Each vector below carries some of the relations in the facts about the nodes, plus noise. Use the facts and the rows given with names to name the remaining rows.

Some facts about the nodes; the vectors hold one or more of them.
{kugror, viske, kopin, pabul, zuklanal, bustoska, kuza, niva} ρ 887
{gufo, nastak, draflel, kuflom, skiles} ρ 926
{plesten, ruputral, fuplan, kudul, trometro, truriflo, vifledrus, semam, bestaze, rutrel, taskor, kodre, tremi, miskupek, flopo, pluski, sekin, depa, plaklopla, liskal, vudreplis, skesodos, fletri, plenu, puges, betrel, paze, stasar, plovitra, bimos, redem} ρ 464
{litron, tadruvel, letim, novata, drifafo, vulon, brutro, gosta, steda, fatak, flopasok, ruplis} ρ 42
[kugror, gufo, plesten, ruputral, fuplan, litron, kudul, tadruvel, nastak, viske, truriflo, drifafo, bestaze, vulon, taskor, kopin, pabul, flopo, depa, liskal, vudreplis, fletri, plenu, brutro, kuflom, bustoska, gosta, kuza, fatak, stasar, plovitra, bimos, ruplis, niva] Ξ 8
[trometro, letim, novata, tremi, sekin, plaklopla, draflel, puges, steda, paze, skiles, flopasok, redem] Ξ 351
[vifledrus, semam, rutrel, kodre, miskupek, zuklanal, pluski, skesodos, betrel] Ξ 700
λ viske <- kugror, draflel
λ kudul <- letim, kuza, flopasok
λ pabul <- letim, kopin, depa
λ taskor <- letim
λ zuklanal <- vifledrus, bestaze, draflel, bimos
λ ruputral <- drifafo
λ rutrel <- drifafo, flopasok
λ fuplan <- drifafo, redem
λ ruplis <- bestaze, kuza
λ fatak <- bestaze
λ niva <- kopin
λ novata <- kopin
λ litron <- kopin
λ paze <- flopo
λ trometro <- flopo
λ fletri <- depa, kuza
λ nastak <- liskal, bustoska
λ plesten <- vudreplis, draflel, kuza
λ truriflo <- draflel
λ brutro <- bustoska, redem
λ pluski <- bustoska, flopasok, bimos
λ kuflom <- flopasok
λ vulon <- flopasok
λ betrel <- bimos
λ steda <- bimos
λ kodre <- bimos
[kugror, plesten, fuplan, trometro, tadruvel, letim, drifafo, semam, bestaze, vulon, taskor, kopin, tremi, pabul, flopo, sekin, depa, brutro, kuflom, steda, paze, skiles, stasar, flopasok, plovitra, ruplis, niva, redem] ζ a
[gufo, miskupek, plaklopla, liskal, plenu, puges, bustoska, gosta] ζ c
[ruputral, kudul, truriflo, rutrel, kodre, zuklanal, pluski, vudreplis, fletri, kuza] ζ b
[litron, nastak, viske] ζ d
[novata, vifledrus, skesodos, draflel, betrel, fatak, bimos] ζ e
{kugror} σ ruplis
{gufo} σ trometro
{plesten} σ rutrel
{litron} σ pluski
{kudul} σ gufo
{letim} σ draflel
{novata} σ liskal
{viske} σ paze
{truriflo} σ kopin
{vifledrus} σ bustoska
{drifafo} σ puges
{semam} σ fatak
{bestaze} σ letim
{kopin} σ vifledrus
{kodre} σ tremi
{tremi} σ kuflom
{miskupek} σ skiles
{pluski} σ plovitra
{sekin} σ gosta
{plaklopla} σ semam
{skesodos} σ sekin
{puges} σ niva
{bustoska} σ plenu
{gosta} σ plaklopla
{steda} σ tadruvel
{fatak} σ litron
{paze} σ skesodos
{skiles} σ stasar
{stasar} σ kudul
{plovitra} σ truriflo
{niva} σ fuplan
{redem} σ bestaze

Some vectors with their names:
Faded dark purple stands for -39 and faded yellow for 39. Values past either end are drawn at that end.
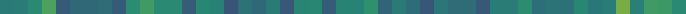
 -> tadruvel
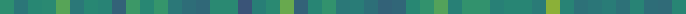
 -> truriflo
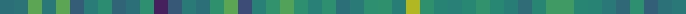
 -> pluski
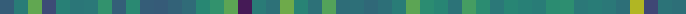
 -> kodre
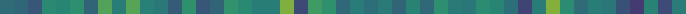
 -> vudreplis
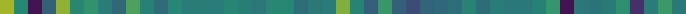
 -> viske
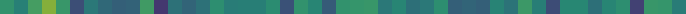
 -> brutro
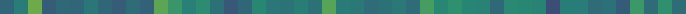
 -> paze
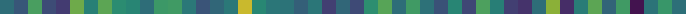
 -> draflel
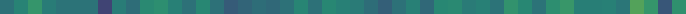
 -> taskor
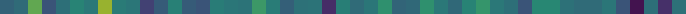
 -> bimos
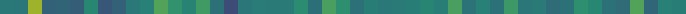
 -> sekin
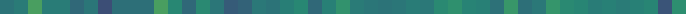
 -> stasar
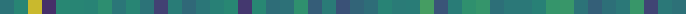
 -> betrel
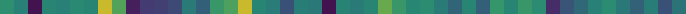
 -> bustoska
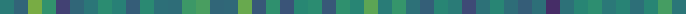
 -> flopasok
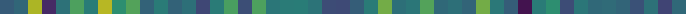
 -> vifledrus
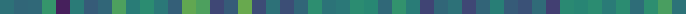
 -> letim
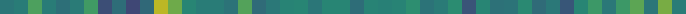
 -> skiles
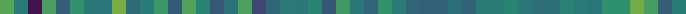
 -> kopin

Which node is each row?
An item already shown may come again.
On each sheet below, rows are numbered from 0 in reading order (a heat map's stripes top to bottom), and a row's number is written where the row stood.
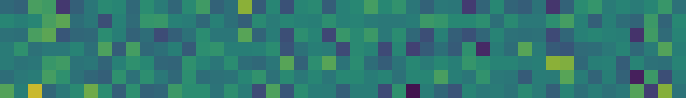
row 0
flopasok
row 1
plovitra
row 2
drifafo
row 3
gosta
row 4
kudul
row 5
flopo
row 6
novata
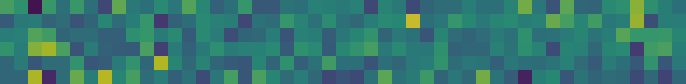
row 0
pabul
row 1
rutrel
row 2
tadruvel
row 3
brutro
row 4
plesten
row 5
vifledrus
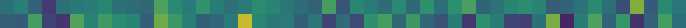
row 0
plaklopla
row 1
draflel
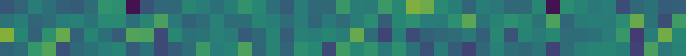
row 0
redem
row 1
plenu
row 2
litron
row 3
drifafo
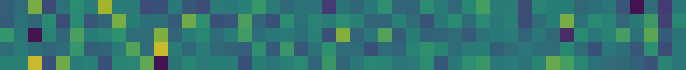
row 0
bimos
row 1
depa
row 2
kugror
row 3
plesten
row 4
skesodos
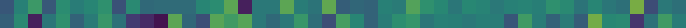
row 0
kodre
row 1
nastak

